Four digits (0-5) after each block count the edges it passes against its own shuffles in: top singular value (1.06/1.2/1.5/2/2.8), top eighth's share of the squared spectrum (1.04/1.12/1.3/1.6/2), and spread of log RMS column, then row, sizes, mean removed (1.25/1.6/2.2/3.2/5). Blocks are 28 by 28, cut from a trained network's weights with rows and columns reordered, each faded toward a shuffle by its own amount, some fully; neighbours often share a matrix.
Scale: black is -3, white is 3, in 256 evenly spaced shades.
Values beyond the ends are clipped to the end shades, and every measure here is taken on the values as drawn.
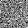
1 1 0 0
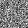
1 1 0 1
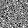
0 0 0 0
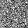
0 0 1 0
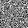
0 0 0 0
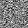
2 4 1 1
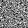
0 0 0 0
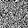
1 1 0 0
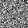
1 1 0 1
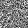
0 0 0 0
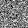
1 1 0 0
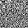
2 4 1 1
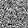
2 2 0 0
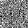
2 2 1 1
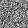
2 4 1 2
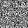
0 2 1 1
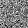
0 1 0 0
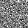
1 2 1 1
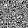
2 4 0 2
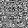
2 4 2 1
